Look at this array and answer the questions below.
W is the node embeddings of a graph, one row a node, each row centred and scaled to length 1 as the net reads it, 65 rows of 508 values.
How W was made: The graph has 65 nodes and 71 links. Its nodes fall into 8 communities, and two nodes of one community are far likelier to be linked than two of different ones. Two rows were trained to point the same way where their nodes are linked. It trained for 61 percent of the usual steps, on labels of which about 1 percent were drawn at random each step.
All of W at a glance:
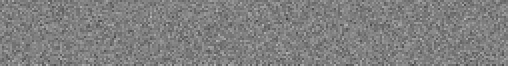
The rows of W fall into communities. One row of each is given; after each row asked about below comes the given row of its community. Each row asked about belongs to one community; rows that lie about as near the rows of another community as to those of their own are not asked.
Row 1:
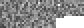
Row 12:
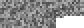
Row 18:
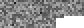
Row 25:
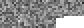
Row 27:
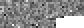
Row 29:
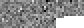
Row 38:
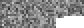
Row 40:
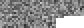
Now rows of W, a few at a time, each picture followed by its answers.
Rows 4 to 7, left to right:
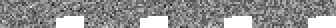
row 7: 40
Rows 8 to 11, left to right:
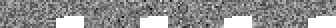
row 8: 27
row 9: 12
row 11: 40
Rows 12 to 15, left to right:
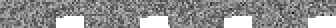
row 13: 38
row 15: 38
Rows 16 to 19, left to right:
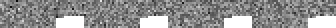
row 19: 38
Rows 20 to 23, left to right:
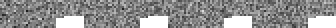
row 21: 40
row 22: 1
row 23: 38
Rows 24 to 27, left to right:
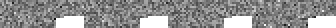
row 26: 25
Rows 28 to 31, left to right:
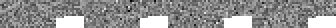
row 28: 25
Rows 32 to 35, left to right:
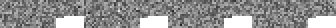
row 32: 40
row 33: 1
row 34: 18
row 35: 40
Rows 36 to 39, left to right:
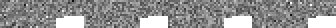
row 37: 18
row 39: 1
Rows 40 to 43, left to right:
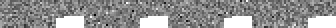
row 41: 40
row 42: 25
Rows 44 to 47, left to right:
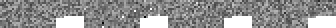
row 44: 25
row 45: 12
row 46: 12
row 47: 38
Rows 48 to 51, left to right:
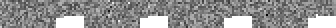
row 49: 12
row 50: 29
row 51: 25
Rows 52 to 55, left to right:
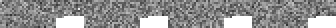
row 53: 18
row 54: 1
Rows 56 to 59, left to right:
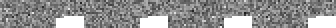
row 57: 25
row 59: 38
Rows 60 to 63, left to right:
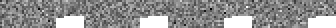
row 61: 1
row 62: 27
